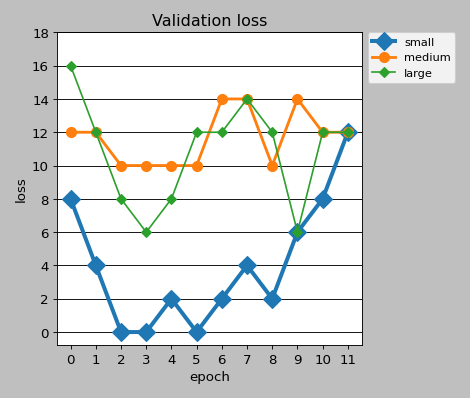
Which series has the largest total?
medium
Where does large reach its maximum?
0
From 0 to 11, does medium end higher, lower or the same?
the same
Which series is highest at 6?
medium
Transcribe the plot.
Title: Validation loss
x-axis: epoch, ticks 0 1 2 3 4 5 6 7 8 9 10 11
y-axis: loss, ticks 0 2 4 6 8 10 12 14 16 18
Legend: small, medium, large
Values:
small: 8 4 0 0 2 0 2 4 2 6 8 12
medium: 12 12 10 10 10 10 14 14 10 14 12 12
large: 16 12 8 6 8 12 12 14 12 6 12 12
